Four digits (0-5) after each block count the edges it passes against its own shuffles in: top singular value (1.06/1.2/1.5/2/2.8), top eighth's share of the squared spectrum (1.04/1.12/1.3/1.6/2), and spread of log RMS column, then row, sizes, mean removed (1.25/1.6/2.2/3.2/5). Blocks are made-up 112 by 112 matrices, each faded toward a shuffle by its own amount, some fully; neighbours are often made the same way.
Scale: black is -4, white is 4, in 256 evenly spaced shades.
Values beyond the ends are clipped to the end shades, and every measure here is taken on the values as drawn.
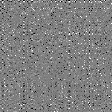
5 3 2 2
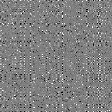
5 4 3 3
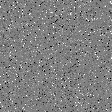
2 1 0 0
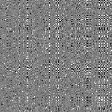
5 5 4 3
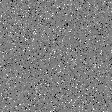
0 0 0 0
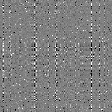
5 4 3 2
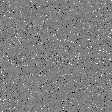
1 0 0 0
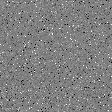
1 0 0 0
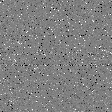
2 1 0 1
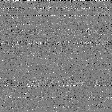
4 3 0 3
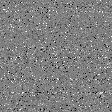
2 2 0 2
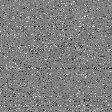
3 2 0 2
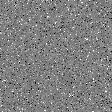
2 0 0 0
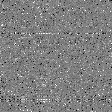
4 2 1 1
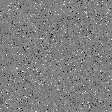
0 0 0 0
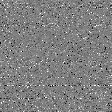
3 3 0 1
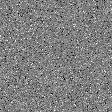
0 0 0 0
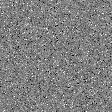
0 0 0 0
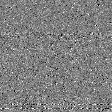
2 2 0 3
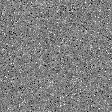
0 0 1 0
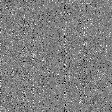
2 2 3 0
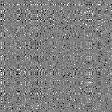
5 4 3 3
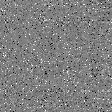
3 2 0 1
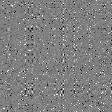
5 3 2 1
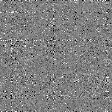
2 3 3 3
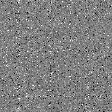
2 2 2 2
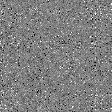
1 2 2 2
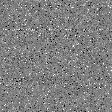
1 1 1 1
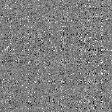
2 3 3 3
